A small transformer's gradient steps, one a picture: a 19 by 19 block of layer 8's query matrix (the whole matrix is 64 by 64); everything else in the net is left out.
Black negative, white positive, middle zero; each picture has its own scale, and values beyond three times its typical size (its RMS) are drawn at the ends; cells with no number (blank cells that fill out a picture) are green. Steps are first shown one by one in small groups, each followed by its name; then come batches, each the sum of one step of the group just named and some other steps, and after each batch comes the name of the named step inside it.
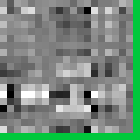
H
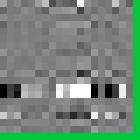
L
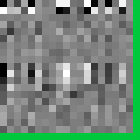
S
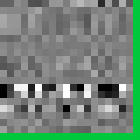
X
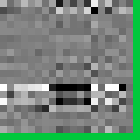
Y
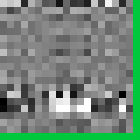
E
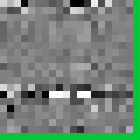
E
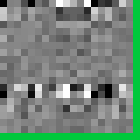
X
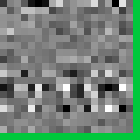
X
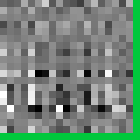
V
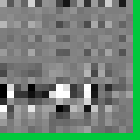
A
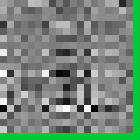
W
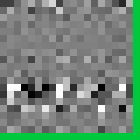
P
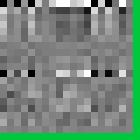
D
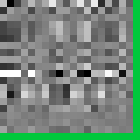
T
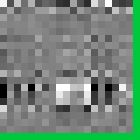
A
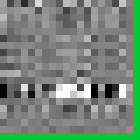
T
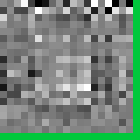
D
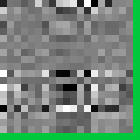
W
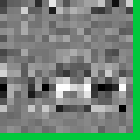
P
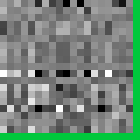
V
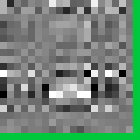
T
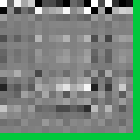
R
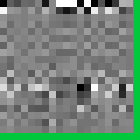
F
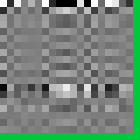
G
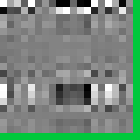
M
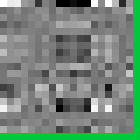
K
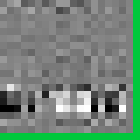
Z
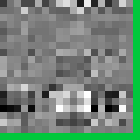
Z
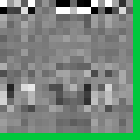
M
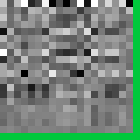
G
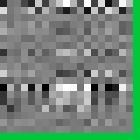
Z
